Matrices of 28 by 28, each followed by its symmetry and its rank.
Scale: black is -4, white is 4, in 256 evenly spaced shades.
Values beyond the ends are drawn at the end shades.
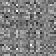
neither, rank five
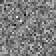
symmetric, full rank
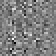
neither, rank five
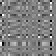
neither, rank two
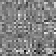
neither, rank five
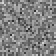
symmetric, full rank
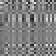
neither, rank two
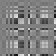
symmetric, rank one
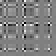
symmetric, rank one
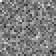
symmetric, full rank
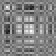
symmetric, rank two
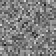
symmetric, full rank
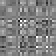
symmetric, rank two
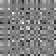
symmetric, rank two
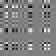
symmetric, rank one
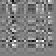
neither, rank two
